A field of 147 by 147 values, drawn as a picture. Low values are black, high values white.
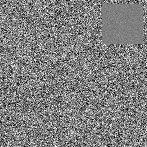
No single row or column stands out from its neighbours. An odd patch, calmer than its surroundings, sits in the top right. Fine speckle covers the field. The halves do not mirror each other. There is no overall slope. The top right is the calmest part. The histogram is bell-shaped. No regular stripes run through it.
